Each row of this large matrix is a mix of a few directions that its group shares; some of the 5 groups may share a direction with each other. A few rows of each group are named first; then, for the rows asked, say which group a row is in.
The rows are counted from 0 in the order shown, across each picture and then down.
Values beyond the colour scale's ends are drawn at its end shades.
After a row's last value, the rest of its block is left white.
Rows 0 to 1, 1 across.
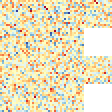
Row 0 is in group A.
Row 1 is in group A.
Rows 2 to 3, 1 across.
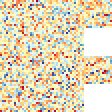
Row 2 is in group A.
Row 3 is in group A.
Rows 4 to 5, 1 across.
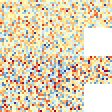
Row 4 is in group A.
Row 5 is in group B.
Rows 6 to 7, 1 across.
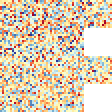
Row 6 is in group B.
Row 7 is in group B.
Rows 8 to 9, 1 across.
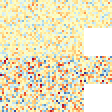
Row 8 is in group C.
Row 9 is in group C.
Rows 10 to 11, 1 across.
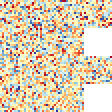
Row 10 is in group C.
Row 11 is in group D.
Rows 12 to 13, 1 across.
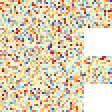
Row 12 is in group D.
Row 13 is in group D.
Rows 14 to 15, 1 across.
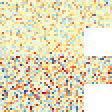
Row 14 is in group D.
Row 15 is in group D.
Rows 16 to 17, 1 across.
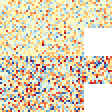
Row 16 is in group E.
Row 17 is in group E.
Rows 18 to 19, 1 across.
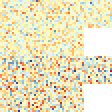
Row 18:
A
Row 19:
C
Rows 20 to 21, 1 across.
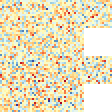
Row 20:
A
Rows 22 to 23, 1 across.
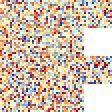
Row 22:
D
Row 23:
E
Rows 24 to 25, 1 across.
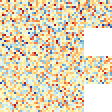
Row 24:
D
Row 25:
E
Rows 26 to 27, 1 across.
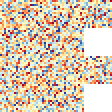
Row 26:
D
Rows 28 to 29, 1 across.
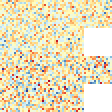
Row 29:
E
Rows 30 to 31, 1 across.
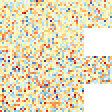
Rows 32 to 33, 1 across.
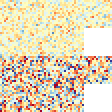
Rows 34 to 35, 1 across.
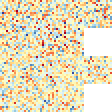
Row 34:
E
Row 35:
B
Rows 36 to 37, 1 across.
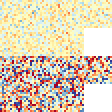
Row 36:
B
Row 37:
B
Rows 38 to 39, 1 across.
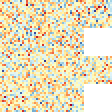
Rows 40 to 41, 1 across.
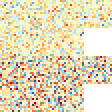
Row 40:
C
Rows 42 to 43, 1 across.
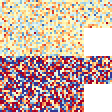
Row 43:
C
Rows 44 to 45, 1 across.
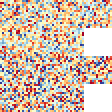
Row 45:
E
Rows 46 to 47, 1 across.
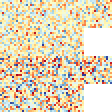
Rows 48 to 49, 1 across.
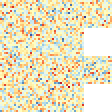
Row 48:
C
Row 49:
A
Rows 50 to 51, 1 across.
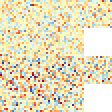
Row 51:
C
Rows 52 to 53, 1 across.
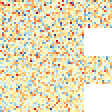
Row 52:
D
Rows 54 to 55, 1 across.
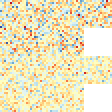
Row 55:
C
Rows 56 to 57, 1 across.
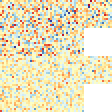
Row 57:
D
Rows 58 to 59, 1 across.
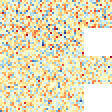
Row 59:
D
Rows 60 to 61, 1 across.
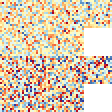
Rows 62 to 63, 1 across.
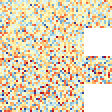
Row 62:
A
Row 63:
D
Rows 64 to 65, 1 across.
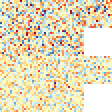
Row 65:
A
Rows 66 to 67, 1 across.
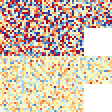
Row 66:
D
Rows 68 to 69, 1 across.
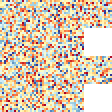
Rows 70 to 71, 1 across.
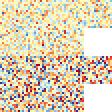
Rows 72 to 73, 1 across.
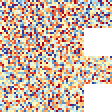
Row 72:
A
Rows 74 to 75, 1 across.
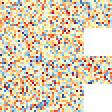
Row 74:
A
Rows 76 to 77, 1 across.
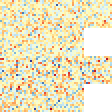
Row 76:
B
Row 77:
D
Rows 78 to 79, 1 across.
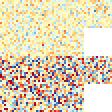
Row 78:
E
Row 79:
C
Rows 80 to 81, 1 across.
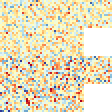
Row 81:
A
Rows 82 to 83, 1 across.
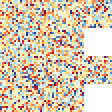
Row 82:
E
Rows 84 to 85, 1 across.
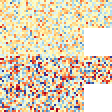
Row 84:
E
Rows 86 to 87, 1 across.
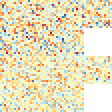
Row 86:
A
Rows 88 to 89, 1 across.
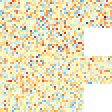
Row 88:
E
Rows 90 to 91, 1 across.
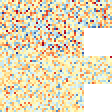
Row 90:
E
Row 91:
D
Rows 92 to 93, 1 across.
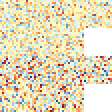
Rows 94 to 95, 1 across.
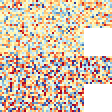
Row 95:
D
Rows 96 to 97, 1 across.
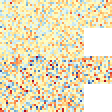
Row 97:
A
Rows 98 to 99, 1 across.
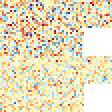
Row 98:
C
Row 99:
B
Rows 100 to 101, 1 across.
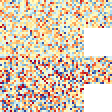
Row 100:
E
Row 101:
A
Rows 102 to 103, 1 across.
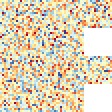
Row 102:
E
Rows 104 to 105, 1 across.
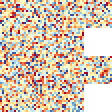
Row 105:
C
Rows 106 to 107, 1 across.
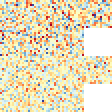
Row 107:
E
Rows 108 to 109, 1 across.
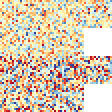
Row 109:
A
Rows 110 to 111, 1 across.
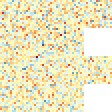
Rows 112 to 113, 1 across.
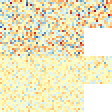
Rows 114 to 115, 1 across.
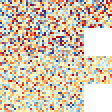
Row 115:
B
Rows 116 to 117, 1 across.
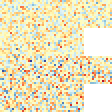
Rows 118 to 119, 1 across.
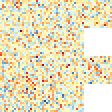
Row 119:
A
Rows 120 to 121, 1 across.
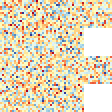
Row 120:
B
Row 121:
E
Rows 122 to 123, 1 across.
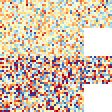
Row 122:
E
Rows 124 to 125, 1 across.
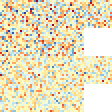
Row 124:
A
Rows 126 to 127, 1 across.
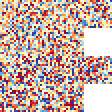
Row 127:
B
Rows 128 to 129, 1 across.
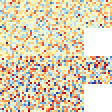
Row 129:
E
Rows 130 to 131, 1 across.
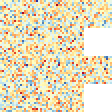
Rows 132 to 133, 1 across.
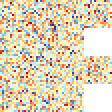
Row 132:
A
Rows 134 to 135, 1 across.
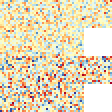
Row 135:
D
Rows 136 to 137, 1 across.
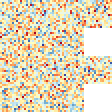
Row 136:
E
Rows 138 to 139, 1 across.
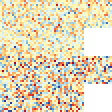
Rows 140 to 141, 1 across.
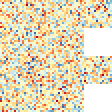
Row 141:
C
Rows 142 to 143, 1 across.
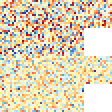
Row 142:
B
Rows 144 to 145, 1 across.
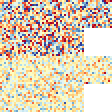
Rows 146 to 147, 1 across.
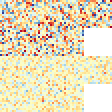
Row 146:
D
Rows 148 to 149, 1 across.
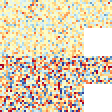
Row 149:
D
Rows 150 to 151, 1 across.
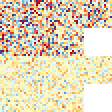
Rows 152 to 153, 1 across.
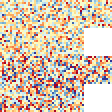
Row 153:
B
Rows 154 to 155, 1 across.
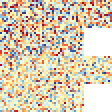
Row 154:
A
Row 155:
A
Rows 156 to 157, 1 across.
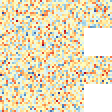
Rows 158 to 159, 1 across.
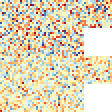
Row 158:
E
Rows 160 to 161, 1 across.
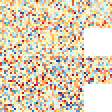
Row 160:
B
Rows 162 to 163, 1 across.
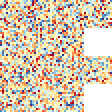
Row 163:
B
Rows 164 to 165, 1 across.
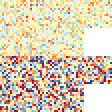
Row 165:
A
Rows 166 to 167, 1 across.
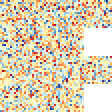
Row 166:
D
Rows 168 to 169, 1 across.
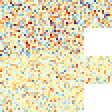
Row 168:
A
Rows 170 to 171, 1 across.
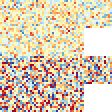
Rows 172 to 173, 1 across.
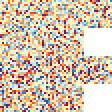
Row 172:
E
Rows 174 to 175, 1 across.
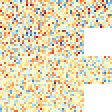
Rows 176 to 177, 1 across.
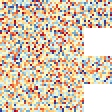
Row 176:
C
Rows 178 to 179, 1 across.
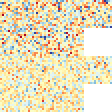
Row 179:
E
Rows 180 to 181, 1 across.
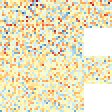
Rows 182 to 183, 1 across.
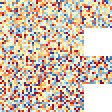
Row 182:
D
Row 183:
E
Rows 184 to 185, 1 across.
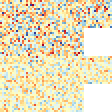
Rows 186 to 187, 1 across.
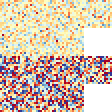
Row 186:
D
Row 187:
E
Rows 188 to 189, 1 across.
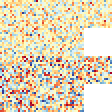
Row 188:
B
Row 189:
B
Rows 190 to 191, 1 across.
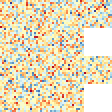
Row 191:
C
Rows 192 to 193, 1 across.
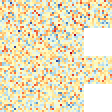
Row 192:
A
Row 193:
B
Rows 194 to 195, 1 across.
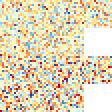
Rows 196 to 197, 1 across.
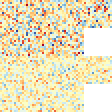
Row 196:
E
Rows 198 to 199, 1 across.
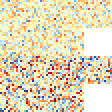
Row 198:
D
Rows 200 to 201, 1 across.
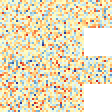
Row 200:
E
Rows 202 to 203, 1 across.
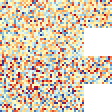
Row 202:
C
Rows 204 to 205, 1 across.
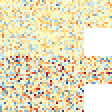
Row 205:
D
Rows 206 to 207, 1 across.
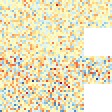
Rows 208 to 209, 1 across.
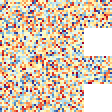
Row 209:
A
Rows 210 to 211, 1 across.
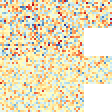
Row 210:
C
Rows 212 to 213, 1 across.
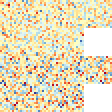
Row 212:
D
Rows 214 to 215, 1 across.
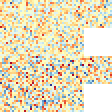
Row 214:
E
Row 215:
A
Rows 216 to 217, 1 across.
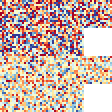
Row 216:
B
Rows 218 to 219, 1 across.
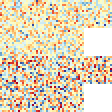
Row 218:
A
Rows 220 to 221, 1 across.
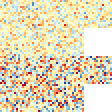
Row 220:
C
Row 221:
E
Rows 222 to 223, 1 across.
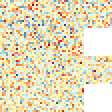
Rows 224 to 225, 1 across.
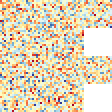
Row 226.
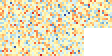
